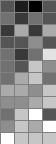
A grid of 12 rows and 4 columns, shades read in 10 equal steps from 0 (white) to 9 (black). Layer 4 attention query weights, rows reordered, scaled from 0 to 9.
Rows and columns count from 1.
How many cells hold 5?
8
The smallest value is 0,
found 3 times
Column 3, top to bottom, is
9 5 7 4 5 2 2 4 3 0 3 2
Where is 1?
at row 5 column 4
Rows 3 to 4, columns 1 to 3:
7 3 7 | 6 6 4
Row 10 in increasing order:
0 2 5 6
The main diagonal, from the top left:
6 7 7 6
